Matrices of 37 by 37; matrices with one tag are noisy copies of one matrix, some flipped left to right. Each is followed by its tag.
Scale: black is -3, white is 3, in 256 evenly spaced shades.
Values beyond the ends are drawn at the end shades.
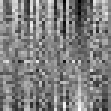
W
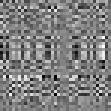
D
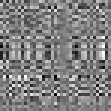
D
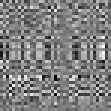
D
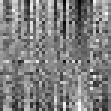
W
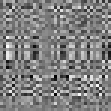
D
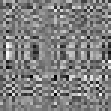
D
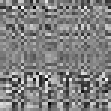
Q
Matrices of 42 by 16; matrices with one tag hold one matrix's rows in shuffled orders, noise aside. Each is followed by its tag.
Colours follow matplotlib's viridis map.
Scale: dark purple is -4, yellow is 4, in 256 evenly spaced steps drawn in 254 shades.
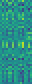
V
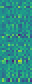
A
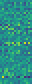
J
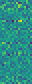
A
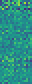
J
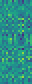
V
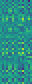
V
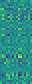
A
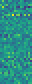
J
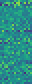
J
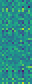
V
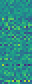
J
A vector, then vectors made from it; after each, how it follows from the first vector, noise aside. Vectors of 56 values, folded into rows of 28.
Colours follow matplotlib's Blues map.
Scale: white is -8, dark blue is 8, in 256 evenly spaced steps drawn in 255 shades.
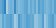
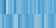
copied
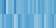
copied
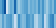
scaled up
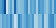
scaled up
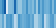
scaled up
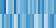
scaled up
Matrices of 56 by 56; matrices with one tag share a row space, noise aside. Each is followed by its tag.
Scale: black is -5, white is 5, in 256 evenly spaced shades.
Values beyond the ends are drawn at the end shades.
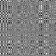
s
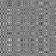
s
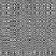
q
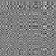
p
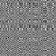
p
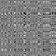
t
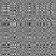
q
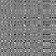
t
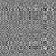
p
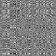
q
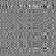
p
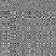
q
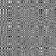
s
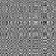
p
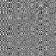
s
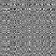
q
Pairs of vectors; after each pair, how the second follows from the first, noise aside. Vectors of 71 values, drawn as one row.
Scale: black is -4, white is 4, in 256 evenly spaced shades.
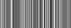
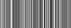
copied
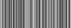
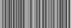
copied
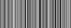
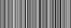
copied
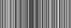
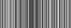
copied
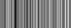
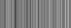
shrunk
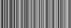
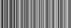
copied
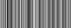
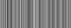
shrunk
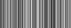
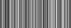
wrapped around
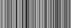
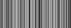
wrapped around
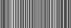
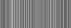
shrunk
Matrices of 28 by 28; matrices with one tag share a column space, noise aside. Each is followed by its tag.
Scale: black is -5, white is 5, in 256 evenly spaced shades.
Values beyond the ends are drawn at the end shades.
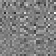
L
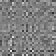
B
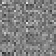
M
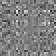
M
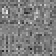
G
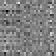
M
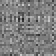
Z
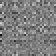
L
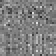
G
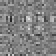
Z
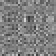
Z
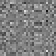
M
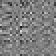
L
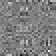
B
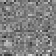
B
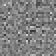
L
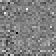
B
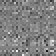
B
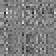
G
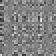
Z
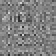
Z
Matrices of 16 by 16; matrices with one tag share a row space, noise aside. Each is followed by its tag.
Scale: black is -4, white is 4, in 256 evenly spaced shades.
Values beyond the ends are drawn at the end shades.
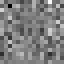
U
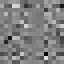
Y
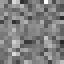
Y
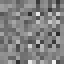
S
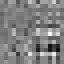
S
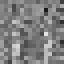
Y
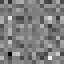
U
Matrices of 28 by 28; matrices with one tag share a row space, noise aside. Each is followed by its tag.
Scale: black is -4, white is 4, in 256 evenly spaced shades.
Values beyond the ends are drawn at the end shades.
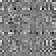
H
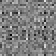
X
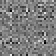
X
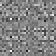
X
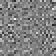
H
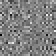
H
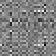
X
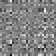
X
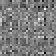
X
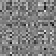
X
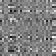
H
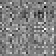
X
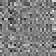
H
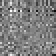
H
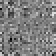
H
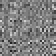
H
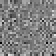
H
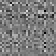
X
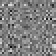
H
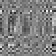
H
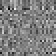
H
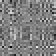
H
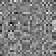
H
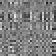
H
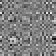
H
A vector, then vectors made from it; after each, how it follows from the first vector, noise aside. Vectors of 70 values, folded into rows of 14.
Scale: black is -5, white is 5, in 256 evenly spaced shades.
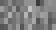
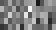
scaled up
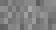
shrunk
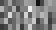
scaled up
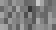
negated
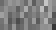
wrapped around
